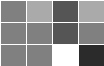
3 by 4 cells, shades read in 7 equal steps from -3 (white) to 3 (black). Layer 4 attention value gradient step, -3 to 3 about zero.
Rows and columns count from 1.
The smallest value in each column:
0 -1 -3 -1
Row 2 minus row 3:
0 0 4 -2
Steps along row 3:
same down up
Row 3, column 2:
0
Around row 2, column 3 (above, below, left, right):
1 -3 0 0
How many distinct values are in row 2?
2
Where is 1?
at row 1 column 3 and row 2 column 3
